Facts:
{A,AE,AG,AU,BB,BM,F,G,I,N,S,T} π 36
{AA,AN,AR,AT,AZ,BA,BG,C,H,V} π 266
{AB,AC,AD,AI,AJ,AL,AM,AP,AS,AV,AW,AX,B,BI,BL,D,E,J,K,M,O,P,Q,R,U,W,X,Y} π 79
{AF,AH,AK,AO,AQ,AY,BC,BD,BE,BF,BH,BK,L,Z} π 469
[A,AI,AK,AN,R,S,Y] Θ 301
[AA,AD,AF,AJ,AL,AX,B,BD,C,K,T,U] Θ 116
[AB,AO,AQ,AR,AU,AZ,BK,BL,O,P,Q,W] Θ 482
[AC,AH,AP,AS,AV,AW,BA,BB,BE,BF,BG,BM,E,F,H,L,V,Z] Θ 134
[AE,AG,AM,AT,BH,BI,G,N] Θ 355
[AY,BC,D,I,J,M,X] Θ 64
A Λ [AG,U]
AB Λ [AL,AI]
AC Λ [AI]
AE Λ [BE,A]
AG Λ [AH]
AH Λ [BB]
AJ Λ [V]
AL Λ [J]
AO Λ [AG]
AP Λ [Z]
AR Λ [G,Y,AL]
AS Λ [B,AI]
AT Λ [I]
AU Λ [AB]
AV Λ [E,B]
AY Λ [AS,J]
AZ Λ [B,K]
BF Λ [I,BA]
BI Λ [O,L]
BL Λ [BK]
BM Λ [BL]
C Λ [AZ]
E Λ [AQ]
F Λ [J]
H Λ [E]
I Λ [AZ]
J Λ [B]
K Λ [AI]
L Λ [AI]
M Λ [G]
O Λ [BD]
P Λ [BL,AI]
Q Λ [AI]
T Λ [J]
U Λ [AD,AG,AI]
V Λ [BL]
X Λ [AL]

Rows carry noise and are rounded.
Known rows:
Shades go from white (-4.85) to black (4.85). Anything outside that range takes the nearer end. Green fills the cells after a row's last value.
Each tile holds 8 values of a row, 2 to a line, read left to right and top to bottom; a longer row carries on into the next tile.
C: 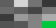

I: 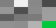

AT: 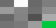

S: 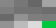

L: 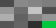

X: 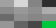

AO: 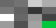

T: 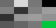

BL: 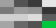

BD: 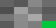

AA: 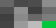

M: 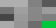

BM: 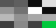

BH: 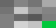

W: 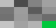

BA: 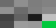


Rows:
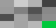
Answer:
AQ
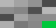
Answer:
Y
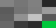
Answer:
K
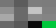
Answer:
AC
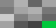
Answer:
BI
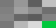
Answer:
N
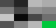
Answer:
BB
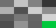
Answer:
F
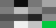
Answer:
Z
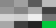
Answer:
P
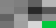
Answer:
AN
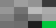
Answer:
AS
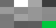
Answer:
AY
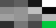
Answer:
V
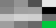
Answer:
BK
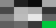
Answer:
AJ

